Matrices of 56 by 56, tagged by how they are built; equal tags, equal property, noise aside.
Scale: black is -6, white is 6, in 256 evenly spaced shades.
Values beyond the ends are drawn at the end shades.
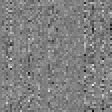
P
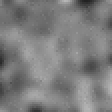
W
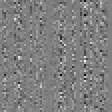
P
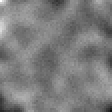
W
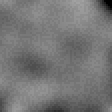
W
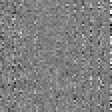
P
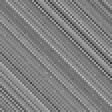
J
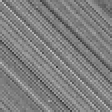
J
